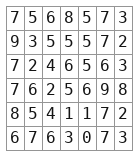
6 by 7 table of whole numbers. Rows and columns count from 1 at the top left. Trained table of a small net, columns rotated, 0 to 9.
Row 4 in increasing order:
2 5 6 6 7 8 9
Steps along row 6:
up down down down up down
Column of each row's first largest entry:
4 1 1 6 1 2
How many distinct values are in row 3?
6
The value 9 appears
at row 2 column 1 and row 4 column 6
